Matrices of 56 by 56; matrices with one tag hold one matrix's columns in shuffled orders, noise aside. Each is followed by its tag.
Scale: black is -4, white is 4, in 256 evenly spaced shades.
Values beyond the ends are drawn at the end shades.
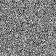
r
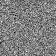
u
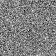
r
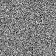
u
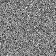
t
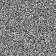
t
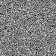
u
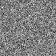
t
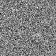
t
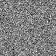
u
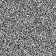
t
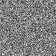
r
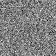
r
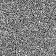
u
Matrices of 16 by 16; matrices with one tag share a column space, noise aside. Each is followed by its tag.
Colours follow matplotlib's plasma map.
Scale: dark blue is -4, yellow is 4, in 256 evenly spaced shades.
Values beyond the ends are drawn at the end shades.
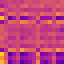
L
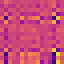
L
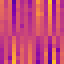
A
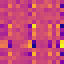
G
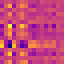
G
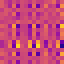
G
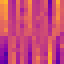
A
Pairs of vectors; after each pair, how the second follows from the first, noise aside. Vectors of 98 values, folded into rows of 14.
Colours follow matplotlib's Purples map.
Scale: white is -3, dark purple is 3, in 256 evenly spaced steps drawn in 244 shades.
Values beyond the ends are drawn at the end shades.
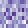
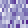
wrapped around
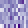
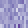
shrunk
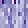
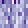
copied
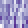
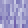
shrunk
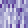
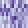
wrapped around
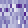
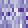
wrapped around
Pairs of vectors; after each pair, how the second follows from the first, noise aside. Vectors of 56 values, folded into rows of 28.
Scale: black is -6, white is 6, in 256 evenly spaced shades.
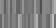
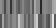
scaled up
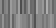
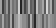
scaled up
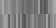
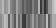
scaled up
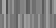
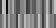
scaled up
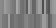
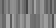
shuffled
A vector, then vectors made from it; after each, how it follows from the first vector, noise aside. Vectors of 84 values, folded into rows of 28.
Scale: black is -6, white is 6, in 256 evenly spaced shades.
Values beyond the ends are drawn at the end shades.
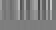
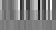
scaled up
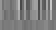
copied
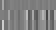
wrapped around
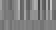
copied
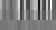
scaled up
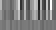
scaled up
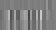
wrapped around
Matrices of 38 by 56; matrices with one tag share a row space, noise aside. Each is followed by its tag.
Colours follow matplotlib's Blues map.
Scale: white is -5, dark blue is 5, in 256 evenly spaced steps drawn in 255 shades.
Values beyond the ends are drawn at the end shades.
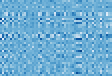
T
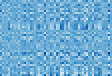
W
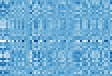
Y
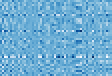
T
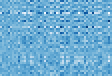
W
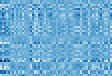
Y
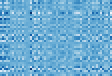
Y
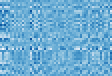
Y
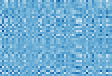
T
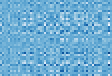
W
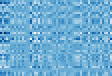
Y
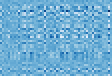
W
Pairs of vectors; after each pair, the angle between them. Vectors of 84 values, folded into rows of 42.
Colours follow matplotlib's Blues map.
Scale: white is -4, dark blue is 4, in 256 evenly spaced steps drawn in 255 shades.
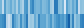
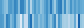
partly opposed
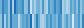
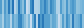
partly opposed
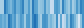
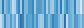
orthogonal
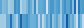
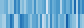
nearly parallel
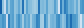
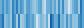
orthogonal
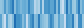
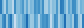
nearly opposite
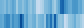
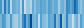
orthogonal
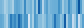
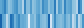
partly aligned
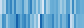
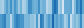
partly aligned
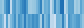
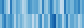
nearly opposite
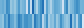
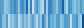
nearly opposite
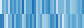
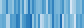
partly aligned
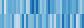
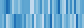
partly opposed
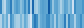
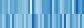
partly aligned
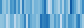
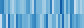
orthogonal
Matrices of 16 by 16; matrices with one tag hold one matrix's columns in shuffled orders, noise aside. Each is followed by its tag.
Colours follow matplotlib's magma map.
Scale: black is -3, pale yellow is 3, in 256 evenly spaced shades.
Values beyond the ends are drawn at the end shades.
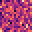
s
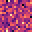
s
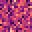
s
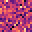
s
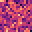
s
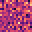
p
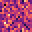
s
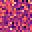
p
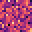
s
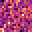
s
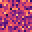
p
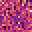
p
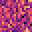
s
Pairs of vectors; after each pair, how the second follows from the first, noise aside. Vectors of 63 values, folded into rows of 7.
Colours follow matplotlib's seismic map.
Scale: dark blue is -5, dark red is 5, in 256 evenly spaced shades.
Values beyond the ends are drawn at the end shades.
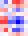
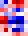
scaled up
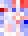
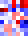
scaled up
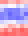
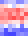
negated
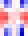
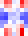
negated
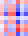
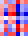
scaled up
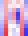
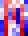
scaled up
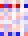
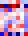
scaled up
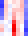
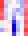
negated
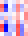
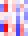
negated
